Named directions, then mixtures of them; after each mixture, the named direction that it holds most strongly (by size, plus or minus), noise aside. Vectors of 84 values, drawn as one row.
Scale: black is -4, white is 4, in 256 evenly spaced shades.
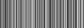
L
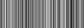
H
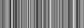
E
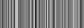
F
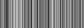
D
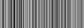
D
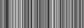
D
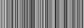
L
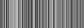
D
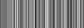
L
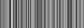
E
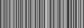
L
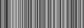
D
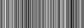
H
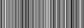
H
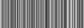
L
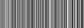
L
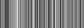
D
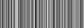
F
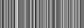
F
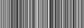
D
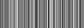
F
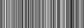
H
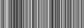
D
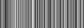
L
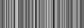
F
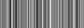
E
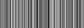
D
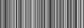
L
